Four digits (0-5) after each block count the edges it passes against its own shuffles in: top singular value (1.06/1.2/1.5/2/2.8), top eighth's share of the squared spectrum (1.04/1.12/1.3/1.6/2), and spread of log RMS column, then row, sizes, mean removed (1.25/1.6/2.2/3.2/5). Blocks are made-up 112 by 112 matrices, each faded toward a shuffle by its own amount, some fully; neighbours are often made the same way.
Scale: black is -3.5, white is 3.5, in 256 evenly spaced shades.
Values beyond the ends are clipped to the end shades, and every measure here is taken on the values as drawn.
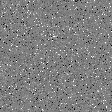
0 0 0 0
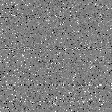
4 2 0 1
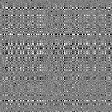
5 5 4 4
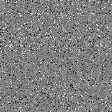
3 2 0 1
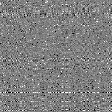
5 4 2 3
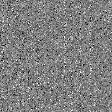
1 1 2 0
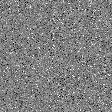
0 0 0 0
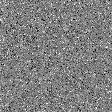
0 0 0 0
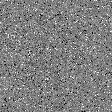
0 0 0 0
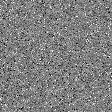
0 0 0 0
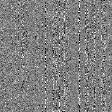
2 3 4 0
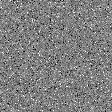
0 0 1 0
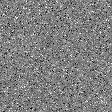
0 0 0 0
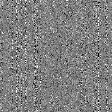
2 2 4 0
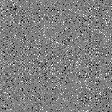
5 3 2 2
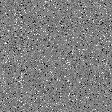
3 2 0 0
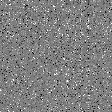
3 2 1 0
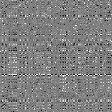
5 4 3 3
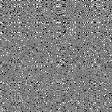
5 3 2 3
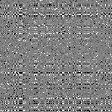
5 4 3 4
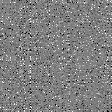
4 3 2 1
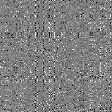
5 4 3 2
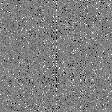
4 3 2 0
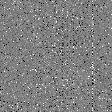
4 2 1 0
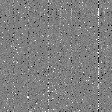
4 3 2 0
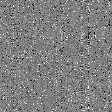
4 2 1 0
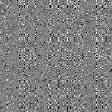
5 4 3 2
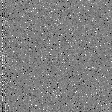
4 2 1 0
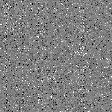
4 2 2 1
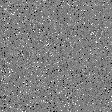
2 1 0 0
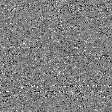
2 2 0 3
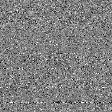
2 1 0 3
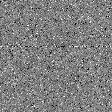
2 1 0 1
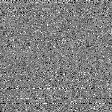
2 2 0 3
